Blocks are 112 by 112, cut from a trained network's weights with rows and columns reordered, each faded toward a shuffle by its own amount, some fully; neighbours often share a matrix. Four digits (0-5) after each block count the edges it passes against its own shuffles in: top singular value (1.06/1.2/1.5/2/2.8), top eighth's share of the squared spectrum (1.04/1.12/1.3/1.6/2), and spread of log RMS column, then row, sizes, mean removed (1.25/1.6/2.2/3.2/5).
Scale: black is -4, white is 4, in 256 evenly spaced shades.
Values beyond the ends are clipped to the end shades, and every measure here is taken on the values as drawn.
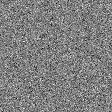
0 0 0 0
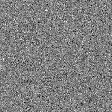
2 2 1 0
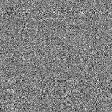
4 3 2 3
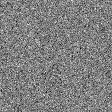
0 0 0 0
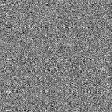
4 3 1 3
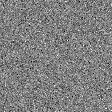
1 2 0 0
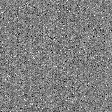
2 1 0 1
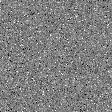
0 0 0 0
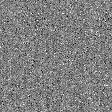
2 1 0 0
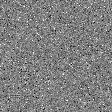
0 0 0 0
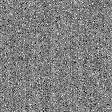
2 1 0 0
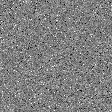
0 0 0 0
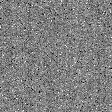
1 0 0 0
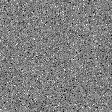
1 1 0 0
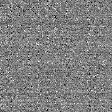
3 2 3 0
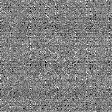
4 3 3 0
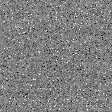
1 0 0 0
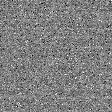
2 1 0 0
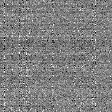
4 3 3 0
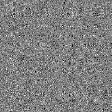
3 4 2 3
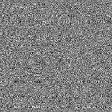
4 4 1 3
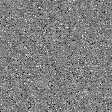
1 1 1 0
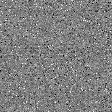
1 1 1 0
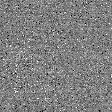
2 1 1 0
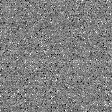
2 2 2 0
